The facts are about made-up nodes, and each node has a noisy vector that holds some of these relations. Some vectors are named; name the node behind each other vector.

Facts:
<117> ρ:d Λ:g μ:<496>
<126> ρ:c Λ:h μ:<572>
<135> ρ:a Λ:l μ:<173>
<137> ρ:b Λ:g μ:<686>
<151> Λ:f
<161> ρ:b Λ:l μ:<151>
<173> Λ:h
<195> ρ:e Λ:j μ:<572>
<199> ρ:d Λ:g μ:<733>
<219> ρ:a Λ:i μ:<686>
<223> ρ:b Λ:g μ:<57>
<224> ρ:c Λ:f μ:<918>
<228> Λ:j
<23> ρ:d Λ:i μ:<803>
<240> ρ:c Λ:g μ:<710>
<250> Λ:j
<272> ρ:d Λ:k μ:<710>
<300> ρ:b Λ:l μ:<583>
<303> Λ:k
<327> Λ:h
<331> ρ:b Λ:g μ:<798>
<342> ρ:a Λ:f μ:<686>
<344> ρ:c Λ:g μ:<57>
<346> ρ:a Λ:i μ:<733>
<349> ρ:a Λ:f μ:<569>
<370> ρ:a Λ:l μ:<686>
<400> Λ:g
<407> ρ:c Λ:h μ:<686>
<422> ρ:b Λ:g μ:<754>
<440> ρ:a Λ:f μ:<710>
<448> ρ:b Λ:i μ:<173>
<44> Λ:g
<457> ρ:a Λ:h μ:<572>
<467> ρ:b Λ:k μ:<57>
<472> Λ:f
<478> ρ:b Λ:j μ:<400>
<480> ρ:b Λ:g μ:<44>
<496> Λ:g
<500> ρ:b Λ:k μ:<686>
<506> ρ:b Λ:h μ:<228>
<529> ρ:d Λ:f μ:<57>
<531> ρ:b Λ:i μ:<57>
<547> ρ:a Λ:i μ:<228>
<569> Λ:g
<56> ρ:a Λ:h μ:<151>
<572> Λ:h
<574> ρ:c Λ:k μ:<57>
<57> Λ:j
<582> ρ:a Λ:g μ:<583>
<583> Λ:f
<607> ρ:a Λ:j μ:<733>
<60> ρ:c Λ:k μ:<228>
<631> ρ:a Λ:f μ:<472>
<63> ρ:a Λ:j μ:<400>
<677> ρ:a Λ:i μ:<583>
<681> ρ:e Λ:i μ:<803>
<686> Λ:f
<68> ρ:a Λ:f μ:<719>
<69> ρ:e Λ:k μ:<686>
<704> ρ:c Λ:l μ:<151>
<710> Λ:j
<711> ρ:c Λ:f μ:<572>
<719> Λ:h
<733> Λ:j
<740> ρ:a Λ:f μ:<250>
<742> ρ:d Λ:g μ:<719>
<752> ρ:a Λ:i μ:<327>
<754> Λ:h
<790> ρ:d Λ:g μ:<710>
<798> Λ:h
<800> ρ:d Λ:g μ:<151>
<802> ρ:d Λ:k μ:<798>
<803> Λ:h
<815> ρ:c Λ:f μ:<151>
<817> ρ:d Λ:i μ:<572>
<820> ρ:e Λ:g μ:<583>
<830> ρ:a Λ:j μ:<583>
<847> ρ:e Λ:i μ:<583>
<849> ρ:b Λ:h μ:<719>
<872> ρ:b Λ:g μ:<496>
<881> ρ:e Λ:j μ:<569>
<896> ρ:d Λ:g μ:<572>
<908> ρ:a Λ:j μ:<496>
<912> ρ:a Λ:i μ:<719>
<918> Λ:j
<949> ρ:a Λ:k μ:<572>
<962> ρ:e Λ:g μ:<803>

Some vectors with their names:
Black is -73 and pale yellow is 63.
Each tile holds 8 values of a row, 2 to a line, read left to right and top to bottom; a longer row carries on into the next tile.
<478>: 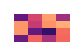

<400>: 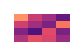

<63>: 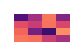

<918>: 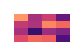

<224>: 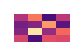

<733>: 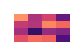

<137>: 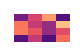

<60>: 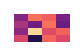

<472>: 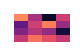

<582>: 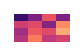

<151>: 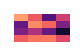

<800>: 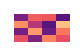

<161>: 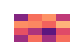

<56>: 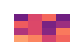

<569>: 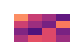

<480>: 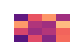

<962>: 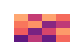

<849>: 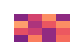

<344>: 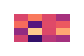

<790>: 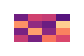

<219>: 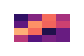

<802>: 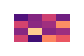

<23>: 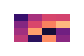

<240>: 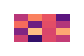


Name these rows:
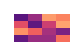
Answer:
<467>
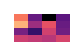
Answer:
<572>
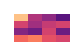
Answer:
<719>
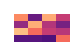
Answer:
<69>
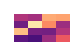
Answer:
<681>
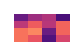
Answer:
<370>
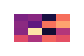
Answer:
<529>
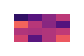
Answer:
<949>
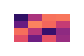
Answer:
<912>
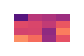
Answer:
<135>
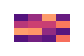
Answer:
<500>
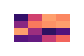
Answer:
<448>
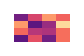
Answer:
<223>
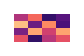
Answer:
<126>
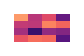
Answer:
<710>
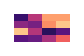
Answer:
<531>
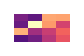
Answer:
<847>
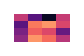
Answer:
<583>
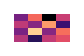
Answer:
<711>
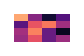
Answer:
<686>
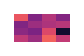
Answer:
<303>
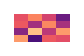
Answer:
<704>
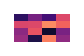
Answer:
<817>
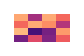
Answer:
<881>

